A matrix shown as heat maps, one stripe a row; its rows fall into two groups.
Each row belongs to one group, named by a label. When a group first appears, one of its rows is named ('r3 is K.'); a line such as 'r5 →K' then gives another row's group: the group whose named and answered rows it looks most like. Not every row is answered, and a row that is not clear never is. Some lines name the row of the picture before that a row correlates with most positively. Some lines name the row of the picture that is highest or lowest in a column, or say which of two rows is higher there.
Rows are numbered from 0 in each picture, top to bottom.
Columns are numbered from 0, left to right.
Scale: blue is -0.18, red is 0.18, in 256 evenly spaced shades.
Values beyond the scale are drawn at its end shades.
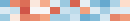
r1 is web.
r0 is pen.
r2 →pen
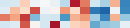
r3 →web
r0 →web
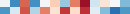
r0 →web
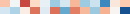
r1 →web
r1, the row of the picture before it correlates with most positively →0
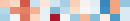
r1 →pen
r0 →pen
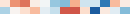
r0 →pen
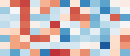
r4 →pen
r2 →web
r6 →pen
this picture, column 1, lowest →7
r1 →pen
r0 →pen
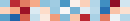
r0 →pen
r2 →web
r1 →pen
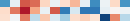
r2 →pen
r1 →pen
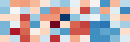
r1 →web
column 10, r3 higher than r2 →No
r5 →web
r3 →web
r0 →pen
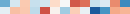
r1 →pen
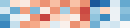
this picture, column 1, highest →0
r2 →web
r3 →web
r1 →web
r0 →web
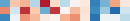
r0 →pen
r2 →web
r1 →web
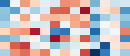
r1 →web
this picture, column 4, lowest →5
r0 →web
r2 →web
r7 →web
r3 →web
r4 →pen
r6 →pen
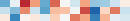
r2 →web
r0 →web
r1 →web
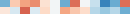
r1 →web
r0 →pen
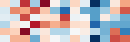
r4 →pen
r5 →pen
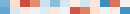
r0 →pen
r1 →web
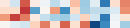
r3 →web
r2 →pen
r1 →pen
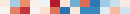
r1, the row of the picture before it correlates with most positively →1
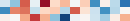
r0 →web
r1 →pen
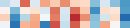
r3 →web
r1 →web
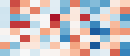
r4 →pen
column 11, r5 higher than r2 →Yes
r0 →pen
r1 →pen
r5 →pen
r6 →web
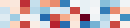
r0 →pen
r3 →pen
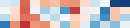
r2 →pen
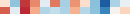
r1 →pen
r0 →web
